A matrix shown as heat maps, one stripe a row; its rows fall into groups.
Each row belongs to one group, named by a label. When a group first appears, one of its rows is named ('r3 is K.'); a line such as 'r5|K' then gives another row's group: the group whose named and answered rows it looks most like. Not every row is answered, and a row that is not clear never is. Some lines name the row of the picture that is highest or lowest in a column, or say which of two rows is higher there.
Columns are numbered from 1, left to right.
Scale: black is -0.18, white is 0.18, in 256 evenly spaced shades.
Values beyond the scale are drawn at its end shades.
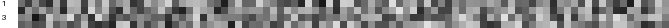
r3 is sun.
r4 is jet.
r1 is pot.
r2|pot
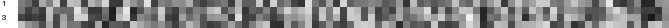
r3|jet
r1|pot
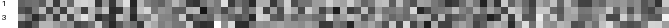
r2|pot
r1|jet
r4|sun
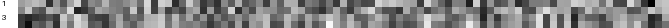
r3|jet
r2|sun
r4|jet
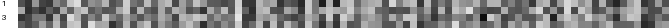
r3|pot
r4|pot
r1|pot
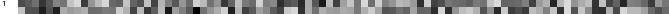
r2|jet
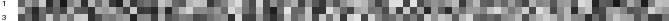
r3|jet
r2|sun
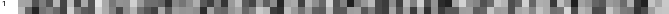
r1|sun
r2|sun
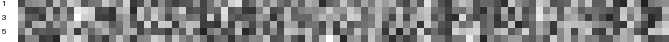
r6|jet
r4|pot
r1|pot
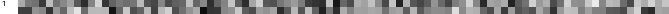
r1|sun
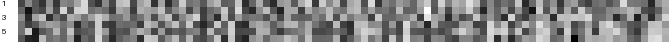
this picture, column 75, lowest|3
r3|pot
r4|sun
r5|sun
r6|sun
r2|jet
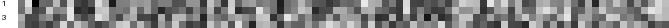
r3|sun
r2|sun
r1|sun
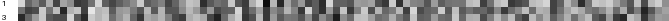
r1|sun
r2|pot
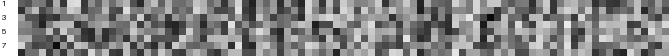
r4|sun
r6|sun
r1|pot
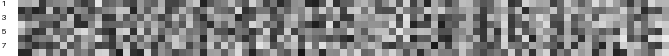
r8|pot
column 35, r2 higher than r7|No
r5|jet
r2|jet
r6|sun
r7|jet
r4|sun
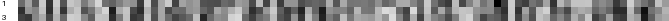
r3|pot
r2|pot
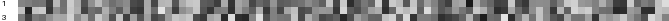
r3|sun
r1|pot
